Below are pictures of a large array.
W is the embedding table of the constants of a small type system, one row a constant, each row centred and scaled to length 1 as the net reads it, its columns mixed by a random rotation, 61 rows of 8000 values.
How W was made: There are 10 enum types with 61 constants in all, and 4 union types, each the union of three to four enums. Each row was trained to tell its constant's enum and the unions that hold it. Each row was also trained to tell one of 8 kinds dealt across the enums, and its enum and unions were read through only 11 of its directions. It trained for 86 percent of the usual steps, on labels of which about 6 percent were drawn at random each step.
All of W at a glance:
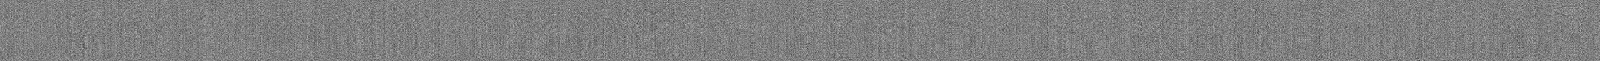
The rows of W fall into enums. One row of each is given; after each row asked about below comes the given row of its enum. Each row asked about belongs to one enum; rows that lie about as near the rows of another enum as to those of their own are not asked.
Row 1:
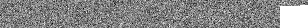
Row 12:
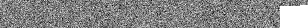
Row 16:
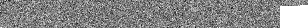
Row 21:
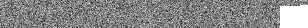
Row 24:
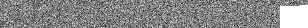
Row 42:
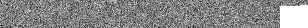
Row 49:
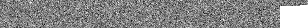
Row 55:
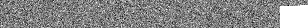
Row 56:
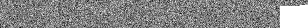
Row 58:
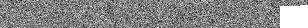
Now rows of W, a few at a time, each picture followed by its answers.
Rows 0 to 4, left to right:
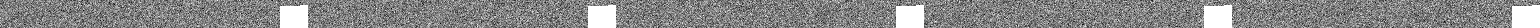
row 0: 49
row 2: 49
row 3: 24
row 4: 16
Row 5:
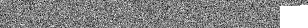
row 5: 42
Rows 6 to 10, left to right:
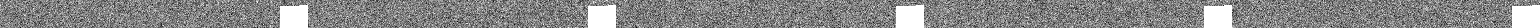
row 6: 49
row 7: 55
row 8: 56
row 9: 16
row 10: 16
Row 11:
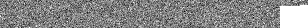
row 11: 21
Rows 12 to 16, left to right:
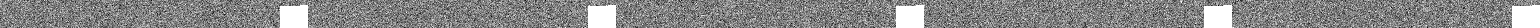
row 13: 55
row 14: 12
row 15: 49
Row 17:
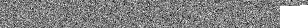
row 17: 21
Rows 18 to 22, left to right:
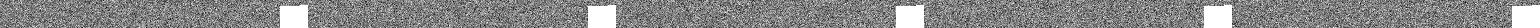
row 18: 12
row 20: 56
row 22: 24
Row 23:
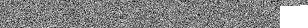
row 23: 55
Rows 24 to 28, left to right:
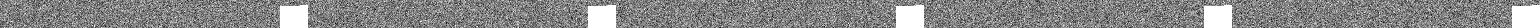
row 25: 24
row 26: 1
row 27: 1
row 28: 55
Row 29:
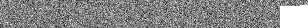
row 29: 56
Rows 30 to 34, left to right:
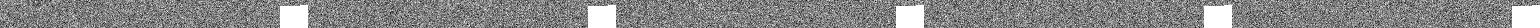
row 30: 24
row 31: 1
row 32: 21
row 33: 42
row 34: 49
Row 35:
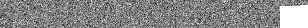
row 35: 42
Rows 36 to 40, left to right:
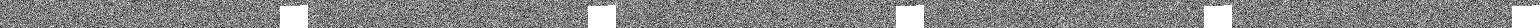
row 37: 56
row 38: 24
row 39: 12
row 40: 56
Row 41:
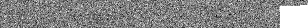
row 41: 56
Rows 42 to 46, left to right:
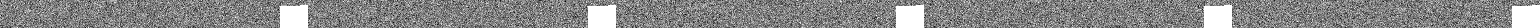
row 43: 42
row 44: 56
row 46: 55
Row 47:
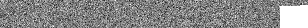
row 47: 42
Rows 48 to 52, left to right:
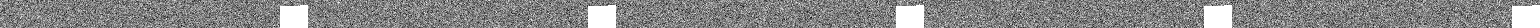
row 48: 16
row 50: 55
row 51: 58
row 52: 49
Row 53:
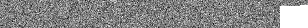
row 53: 42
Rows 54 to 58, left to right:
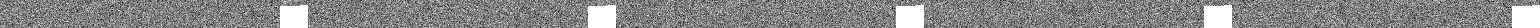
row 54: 55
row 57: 42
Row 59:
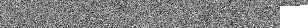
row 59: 49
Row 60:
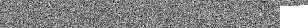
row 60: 24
